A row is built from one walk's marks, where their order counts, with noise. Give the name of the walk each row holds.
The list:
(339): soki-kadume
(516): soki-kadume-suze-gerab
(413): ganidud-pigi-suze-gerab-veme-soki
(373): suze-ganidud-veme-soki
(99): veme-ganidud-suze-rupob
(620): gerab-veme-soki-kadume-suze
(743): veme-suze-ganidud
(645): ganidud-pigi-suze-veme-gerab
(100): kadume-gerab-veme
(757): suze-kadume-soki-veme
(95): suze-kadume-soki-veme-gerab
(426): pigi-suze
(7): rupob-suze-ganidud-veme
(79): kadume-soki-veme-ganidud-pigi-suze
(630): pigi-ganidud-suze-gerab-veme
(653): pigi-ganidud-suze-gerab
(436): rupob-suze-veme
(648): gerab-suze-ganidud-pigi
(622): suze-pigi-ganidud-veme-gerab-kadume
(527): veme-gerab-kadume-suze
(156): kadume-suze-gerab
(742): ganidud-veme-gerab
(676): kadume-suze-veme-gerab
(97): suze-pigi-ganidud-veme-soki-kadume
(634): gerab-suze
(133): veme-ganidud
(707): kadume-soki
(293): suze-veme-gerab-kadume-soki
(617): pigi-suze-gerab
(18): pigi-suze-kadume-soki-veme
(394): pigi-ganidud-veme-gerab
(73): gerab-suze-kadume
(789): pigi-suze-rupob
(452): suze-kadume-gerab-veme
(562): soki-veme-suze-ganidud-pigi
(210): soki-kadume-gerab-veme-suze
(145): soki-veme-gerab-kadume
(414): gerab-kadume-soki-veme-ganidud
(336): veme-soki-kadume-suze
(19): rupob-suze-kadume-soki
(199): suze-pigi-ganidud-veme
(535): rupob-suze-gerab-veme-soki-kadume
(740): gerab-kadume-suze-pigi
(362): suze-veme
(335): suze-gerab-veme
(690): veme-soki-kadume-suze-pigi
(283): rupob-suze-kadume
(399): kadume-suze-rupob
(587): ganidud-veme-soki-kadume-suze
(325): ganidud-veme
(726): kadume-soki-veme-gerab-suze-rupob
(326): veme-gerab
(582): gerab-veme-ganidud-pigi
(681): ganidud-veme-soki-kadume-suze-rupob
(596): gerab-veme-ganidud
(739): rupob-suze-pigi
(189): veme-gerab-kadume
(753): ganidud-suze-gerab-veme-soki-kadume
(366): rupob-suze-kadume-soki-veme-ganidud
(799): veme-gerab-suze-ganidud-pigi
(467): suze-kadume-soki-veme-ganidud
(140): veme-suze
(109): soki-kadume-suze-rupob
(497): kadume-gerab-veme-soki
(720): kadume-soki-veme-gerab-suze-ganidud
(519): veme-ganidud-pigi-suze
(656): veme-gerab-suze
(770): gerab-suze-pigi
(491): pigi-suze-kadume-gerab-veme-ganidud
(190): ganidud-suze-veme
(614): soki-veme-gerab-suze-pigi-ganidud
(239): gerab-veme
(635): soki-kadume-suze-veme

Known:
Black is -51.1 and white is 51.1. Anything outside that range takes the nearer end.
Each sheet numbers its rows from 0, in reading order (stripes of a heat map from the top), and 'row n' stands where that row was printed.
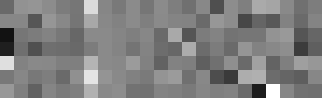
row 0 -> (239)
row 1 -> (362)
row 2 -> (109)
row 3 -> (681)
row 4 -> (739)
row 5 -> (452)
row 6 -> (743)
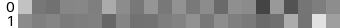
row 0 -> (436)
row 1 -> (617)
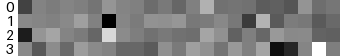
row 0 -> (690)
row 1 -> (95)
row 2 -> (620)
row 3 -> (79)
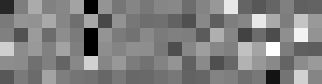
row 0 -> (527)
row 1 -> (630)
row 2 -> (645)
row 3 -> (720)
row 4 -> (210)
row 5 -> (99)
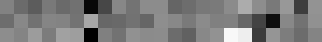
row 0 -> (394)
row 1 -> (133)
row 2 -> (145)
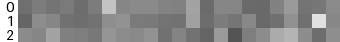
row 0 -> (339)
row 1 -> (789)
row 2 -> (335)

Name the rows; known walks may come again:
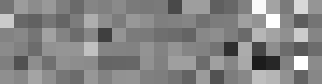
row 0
(753)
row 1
(7)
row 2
(653)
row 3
(757)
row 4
(79)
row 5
(335)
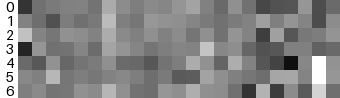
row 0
(635)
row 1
(325)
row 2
(436)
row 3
(336)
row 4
(519)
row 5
(413)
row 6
(18)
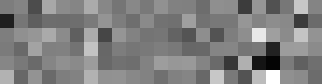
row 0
(190)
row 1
(681)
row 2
(630)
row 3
(582)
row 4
(467)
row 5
(648)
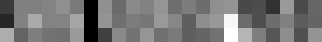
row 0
(676)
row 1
(527)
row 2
(622)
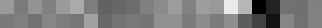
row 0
(414)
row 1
(133)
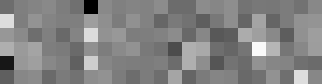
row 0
(326)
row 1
(739)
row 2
(210)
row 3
(535)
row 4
(620)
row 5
(789)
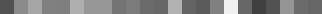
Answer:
(740)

